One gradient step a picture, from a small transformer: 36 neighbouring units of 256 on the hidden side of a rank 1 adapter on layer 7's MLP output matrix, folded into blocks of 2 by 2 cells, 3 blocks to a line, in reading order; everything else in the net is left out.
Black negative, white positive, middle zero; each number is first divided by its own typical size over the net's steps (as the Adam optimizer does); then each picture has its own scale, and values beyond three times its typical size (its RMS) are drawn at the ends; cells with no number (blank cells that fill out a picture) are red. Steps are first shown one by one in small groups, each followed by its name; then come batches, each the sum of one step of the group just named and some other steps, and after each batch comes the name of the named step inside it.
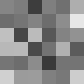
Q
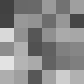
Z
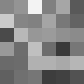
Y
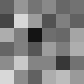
Z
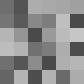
Y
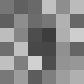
Z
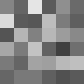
Y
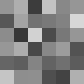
Q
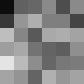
Z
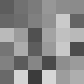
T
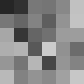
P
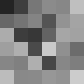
P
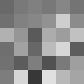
T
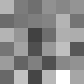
T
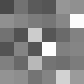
P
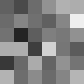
P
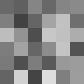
T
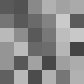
T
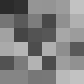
P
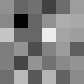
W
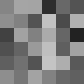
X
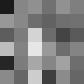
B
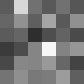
X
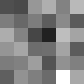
B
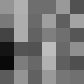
X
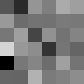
B
